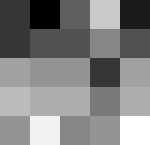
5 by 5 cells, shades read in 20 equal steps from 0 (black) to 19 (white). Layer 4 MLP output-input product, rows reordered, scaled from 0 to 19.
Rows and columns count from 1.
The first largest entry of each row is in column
4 4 1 1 5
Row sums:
28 32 50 62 69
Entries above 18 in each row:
0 0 0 0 1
